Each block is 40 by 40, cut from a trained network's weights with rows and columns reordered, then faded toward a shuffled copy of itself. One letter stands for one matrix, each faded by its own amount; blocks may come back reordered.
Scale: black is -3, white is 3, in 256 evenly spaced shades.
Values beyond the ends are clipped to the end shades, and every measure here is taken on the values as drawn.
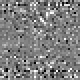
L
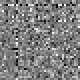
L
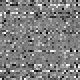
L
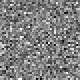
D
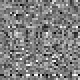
L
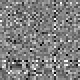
L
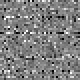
L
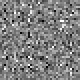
D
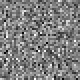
D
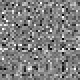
L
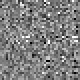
D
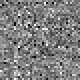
D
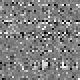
L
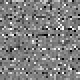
L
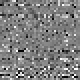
L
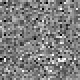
D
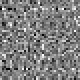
L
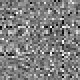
L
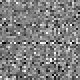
L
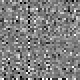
L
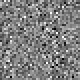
D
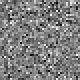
D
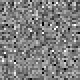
D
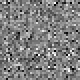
D
